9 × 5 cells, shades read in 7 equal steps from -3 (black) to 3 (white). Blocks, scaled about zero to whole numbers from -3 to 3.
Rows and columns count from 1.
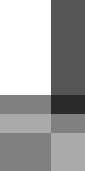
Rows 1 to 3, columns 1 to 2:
3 3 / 3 3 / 3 3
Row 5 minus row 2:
0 0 0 0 0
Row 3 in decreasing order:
3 3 3 -1 -1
